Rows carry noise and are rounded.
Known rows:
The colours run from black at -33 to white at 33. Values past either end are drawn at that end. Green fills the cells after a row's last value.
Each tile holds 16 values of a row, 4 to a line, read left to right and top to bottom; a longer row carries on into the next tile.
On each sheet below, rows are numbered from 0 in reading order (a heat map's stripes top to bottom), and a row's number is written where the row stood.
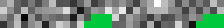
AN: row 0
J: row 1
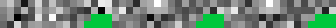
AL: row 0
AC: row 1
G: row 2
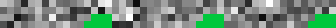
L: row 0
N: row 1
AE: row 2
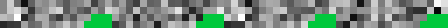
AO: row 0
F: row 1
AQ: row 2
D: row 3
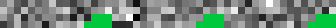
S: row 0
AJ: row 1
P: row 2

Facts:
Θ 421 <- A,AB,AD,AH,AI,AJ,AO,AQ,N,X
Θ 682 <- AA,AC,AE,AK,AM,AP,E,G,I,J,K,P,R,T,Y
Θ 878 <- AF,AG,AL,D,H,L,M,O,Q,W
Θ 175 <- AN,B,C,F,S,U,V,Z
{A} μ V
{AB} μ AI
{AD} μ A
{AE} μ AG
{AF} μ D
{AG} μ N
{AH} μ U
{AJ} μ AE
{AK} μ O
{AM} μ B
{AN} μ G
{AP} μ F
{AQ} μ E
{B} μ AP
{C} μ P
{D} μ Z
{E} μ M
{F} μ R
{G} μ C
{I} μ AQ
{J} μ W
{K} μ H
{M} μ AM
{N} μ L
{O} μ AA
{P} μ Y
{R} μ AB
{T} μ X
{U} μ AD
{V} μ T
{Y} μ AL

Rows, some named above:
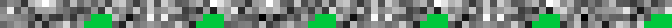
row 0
AA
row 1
W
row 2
K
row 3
W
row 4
W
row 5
AN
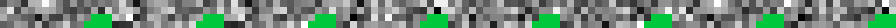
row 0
AM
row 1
AQ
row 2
X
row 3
AL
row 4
C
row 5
V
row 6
I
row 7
H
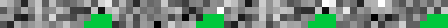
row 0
AG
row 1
Z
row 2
AF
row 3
R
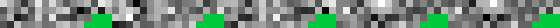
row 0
O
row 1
AH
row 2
M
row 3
AK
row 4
R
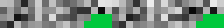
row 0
Q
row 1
O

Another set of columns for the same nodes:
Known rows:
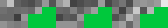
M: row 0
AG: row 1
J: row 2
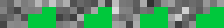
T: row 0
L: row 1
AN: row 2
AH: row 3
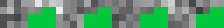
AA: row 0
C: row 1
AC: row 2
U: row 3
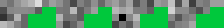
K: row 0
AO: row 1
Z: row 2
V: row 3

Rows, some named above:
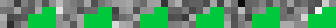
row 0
AQ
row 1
C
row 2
H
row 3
L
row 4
AJ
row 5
W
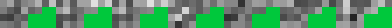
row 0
I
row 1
AA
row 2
AA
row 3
AH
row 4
AE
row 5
AG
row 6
O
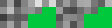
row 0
AK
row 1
G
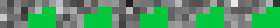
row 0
X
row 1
F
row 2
N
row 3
Q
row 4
AL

